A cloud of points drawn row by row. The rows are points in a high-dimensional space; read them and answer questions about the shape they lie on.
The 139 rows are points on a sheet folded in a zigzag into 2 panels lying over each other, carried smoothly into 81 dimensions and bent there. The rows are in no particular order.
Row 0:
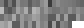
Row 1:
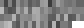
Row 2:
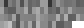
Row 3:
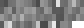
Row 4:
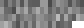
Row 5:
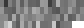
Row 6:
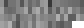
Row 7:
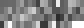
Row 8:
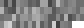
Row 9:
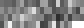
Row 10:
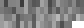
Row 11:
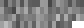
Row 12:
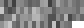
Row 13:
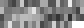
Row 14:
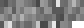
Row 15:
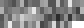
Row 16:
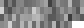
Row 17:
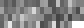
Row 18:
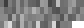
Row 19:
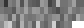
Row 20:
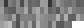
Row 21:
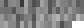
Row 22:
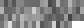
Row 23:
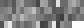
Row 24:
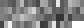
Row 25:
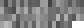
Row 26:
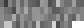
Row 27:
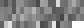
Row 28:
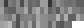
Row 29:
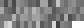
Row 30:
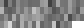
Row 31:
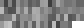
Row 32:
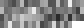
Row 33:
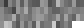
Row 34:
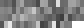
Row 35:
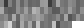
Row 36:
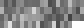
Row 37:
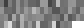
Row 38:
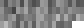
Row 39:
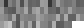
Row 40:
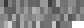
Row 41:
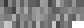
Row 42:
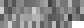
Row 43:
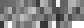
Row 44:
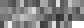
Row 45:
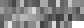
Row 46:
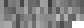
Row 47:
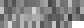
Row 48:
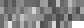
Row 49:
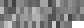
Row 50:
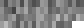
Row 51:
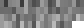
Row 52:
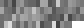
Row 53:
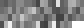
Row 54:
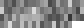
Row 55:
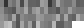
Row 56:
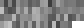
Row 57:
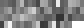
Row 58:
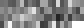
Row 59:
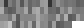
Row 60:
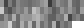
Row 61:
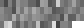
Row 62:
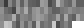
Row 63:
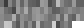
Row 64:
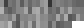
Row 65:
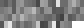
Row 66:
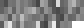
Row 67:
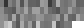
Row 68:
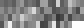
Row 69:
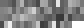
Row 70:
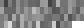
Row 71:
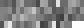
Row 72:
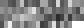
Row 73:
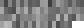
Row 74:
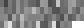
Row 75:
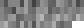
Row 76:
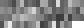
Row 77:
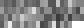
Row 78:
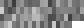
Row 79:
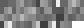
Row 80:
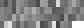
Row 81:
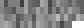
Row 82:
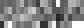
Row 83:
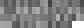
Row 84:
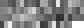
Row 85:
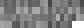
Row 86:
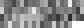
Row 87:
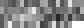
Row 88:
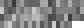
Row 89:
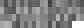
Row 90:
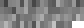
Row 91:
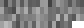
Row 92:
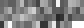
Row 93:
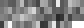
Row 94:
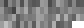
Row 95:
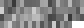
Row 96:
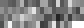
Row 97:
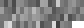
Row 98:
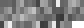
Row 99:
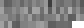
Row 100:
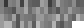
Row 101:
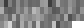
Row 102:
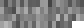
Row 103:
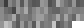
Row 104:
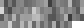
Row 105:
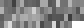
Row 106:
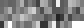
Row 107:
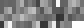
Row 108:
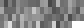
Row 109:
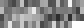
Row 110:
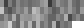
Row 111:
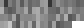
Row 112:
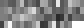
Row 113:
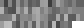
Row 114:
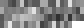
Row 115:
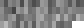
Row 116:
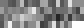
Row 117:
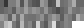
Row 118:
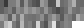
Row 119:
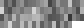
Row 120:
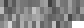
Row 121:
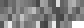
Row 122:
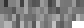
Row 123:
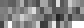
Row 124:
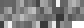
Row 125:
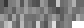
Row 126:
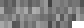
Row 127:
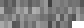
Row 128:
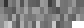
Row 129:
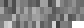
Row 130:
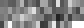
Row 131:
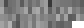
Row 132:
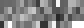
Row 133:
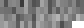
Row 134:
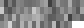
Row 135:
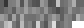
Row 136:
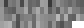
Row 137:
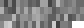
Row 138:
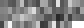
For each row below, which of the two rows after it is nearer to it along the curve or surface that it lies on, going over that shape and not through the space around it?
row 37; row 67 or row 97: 67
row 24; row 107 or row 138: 138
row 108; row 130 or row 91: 130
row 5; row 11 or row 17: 17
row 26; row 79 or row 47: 79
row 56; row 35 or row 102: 102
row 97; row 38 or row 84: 84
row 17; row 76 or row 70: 70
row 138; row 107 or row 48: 107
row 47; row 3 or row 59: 59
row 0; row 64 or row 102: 102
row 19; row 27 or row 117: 117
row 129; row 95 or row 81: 95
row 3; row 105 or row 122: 105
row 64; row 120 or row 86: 120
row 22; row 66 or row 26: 66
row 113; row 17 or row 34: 34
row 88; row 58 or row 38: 58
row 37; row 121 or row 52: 121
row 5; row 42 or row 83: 42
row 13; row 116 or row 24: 116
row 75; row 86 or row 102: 102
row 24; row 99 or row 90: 90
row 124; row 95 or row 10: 95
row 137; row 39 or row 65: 65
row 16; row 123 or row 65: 123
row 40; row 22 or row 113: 22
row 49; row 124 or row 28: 124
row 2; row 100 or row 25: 100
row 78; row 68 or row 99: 68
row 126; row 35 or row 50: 50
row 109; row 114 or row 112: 114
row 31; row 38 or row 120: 38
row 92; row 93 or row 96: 93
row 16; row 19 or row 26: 19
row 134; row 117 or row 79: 117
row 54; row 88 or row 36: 36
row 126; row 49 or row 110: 49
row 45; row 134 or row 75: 134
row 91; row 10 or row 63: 63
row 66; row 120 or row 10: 120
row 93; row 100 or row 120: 120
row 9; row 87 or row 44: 87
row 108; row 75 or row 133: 133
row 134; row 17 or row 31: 17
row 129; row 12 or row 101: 12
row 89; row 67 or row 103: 103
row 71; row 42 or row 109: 109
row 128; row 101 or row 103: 101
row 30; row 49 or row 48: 48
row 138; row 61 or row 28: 61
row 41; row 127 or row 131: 127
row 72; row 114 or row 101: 114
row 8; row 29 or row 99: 29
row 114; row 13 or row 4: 13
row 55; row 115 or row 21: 21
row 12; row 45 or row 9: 45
